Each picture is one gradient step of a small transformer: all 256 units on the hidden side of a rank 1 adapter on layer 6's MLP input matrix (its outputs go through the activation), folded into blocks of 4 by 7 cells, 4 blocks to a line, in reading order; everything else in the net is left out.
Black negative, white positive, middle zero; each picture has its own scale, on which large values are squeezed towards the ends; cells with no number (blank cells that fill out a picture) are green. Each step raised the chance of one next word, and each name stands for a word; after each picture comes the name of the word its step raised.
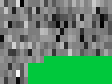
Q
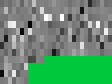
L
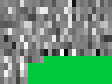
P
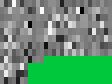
L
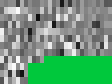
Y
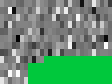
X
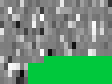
X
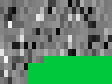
Y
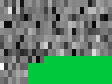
Q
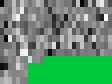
X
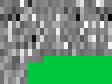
Q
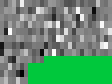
Q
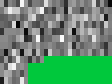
Y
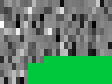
L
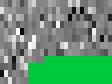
L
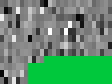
L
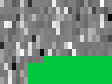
Q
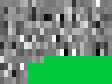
P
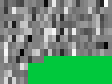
P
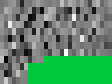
P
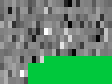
Y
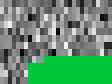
Y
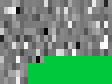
Y
